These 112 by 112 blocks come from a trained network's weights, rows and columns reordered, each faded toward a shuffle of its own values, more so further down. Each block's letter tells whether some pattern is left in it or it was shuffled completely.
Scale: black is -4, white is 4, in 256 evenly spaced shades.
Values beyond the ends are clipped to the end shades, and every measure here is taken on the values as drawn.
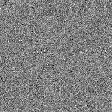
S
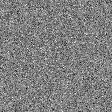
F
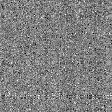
S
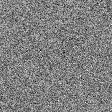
F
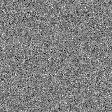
S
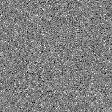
S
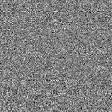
S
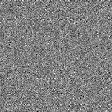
S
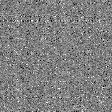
S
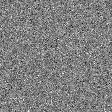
F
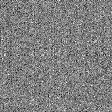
S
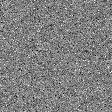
F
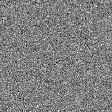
S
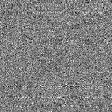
S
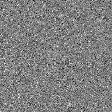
S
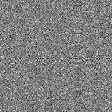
S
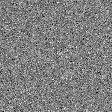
F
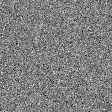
F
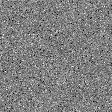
F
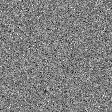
F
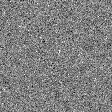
F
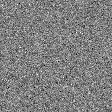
F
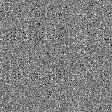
S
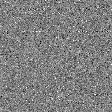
S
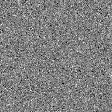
S
